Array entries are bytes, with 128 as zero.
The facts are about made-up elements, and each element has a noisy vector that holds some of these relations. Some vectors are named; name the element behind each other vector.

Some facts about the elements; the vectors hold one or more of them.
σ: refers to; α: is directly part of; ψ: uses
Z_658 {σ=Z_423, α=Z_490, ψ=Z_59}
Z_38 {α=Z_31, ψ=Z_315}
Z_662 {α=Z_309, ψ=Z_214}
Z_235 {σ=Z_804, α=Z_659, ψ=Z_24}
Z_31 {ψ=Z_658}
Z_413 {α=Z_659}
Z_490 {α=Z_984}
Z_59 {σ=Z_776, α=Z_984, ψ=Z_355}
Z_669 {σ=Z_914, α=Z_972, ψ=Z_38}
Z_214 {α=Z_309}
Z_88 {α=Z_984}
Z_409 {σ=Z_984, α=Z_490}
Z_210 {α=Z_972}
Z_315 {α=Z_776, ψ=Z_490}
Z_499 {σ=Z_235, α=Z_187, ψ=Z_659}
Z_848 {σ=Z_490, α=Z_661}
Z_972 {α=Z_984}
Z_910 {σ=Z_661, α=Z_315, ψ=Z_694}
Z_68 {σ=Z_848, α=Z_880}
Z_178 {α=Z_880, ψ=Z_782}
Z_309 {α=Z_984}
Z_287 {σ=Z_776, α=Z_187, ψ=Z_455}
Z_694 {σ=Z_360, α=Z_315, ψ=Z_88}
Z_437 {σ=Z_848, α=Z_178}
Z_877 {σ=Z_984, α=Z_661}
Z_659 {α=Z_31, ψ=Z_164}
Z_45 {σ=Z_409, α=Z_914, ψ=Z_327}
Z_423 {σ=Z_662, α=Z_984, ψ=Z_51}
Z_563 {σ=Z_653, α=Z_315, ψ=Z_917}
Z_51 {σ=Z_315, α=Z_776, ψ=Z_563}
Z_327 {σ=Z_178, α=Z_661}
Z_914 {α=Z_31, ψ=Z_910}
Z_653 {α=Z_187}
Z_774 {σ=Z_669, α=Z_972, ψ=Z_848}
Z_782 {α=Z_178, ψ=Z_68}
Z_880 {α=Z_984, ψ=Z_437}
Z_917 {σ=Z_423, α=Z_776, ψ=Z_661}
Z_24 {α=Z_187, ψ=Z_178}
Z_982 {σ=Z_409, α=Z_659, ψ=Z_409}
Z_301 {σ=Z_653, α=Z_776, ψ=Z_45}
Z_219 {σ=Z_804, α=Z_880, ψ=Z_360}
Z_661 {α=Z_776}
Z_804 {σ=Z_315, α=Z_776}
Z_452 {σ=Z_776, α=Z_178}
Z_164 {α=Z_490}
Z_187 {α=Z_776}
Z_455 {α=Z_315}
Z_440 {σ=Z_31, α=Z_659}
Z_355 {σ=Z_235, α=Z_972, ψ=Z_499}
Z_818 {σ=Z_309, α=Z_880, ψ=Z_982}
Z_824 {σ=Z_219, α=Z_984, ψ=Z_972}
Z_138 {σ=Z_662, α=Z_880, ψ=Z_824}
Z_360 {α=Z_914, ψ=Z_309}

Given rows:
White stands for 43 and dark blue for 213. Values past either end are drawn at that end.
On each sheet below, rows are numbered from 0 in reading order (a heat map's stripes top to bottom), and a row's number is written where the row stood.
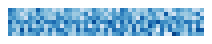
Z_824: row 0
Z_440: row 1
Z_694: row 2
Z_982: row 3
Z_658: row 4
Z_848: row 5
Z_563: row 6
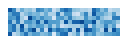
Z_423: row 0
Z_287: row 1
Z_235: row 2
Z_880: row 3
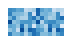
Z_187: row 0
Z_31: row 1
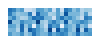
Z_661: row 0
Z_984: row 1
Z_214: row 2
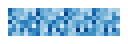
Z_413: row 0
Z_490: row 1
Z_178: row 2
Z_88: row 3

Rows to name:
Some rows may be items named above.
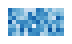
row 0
Z_360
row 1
Z_138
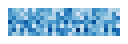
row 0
Z_982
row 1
Z_24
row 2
Z_219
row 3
Z_187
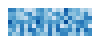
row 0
Z_327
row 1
Z_877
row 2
Z_413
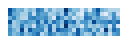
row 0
Z_972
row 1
Z_658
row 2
Z_669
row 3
Z_804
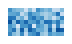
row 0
Z_45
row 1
Z_563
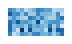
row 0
Z_437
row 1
Z_187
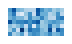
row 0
Z_804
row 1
Z_972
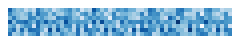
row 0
Z_440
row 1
Z_68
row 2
Z_877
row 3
Z_59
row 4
Z_499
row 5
Z_138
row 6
Z_315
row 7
Z_51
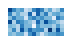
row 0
Z_776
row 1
Z_452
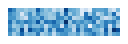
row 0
Z_355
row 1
Z_440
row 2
Z_914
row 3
Z_653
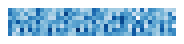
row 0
Z_68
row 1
Z_210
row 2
Z_782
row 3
Z_662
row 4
Z_409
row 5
Z_455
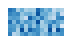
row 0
Z_138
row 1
Z_309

